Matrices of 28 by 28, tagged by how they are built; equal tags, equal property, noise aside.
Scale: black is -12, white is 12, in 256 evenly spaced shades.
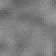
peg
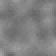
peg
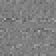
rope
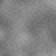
peg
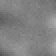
peg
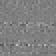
rope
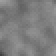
peg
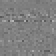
rope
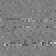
rope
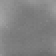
peg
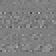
rope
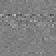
rope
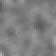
peg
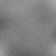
peg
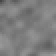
peg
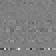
rope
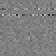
rope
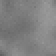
peg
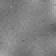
peg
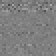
rope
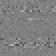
rope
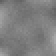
peg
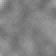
peg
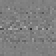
rope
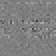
rope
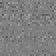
rope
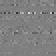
rope
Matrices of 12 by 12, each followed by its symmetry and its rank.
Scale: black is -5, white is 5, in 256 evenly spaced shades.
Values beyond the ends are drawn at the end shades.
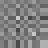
symmetric, rank two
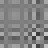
symmetric, rank one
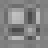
symmetric, rank one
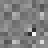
symmetric, rank two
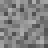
symmetric, full rank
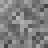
symmetric, full rank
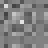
symmetric, rank two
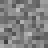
neither, full rank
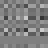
neither, rank one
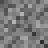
symmetric, full rank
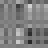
neither, rank one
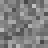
neither, full rank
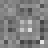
symmetric, rank two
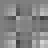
symmetric, rank one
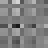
neither, rank one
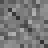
symmetric, full rank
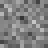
neither, full rank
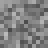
neither, full rank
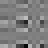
neither, rank one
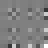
symmetric, rank one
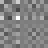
symmetric, rank two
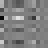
neither, rank one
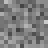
neither, full rank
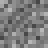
symmetric, full rank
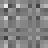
symmetric, rank one
